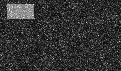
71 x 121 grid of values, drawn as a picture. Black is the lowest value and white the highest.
The top left is the ninth with the highest average. In the top left lies a patch that is higher than the rest. Most values sit low, with a long tail of high ones. Overall the values sit about 20% of the way up the scale. There are no regular stripes.
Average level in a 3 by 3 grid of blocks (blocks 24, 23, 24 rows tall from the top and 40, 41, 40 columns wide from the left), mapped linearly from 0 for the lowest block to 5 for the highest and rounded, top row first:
5 0 0
0 0 0
0 0 0
